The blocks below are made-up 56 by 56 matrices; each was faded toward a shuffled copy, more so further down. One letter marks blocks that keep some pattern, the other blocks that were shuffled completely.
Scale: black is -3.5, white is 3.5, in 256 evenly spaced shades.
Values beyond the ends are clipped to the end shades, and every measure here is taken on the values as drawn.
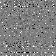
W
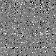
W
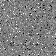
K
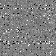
W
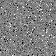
K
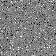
K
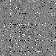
W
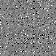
W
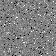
K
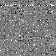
W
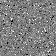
K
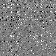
W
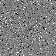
K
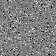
K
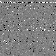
W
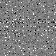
W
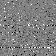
W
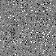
W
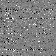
W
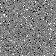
K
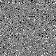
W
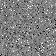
K
